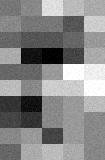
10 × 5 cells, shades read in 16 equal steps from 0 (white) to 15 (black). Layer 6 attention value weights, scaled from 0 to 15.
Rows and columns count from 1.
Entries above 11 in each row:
0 0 0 2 0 0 2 1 0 0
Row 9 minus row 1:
-1 -1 9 2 2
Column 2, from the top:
7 8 10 14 9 7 14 12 6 5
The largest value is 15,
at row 4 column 3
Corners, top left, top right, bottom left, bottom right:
8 5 9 7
